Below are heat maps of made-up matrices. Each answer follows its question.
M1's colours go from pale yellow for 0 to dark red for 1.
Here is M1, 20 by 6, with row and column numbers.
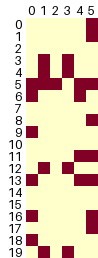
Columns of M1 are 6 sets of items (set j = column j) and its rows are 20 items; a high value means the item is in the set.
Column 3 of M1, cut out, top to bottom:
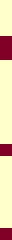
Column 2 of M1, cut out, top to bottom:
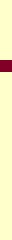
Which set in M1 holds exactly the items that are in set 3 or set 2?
1
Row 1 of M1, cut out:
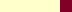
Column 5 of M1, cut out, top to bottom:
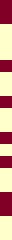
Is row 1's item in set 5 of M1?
yes
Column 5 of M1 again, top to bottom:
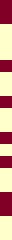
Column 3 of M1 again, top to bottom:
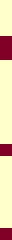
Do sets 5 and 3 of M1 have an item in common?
no
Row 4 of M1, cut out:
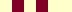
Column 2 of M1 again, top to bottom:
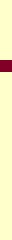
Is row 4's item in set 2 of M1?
no
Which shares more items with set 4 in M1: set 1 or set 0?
set 0
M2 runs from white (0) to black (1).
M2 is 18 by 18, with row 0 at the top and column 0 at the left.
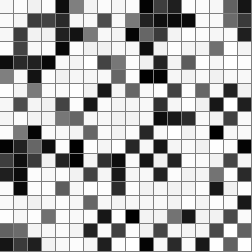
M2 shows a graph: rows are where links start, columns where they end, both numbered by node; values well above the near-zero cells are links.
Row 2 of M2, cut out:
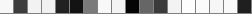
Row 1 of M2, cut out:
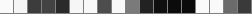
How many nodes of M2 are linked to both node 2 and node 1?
5
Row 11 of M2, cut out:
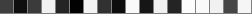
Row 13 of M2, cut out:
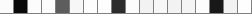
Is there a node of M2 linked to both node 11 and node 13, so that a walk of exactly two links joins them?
yes
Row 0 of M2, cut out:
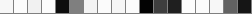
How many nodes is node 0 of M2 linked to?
7
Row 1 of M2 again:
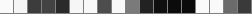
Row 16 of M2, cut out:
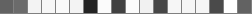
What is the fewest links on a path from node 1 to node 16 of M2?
1
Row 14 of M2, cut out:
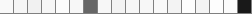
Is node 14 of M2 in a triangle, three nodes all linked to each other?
no
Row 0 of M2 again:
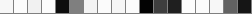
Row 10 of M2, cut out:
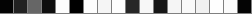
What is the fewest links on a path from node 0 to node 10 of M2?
1
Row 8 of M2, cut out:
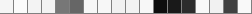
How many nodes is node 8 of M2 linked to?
6
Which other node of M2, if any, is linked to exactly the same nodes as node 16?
node 12
